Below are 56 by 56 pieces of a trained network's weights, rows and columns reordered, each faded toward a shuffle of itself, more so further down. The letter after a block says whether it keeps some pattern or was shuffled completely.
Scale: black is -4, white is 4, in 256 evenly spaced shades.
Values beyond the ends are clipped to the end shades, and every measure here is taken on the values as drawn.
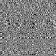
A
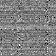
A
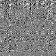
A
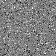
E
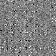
A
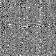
A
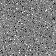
E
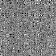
A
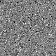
E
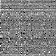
A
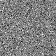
E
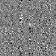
A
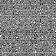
A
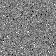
E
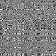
A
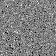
E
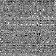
A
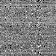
A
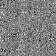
A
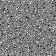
E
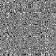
A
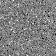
E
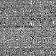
A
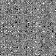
A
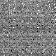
A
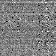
A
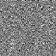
A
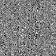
A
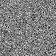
E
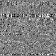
A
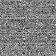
A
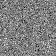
E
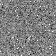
E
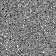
E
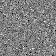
E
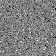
E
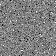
E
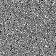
E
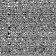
A
